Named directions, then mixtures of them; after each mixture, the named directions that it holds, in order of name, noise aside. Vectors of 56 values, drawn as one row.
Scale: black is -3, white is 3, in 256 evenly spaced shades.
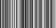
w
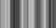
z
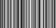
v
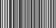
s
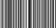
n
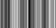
n, z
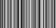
v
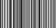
s, v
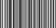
n, s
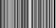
n, v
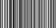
s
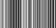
n, z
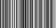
w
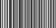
s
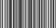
n, s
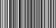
s, v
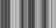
z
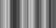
z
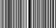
n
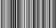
w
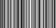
v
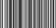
n, s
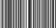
n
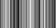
v, z
